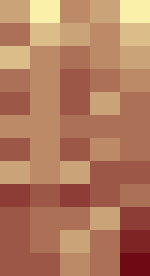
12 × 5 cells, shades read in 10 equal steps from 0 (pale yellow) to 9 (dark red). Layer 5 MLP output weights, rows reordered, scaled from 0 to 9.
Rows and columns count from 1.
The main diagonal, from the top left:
3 2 5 5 5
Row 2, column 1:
5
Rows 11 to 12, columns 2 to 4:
5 3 5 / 6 4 5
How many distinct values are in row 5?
4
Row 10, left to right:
6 5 5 3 7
